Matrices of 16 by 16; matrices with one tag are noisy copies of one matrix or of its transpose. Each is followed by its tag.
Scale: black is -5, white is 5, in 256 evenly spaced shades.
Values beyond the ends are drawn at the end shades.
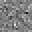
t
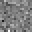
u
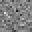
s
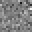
u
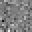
u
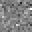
u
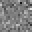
u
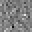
t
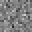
t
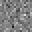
t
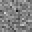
s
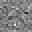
t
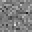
t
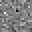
s
